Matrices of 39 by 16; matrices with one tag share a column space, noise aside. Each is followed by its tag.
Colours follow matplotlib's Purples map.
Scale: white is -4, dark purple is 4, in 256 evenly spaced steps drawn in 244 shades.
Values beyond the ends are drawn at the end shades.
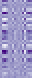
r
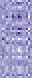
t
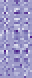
r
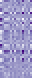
r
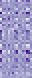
r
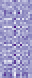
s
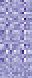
r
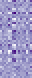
r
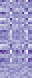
r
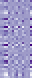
s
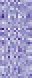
t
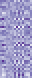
s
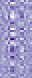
t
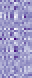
t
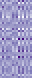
t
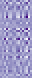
t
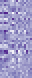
r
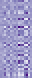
s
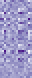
r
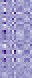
r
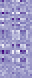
r
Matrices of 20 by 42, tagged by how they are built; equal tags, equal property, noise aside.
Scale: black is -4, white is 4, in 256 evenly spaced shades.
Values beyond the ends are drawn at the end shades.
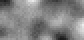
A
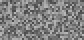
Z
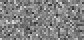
Z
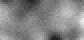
A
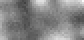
A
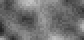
A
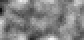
A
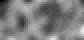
A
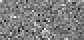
Z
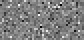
Z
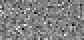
Z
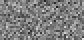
Z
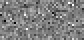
Z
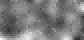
A
